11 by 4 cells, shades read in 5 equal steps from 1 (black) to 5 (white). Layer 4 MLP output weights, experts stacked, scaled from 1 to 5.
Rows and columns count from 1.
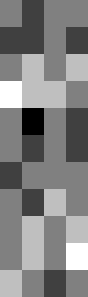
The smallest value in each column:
2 1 2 2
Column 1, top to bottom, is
3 2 3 5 3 3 2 3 3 3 4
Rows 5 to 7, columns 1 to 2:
3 1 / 3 2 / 2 3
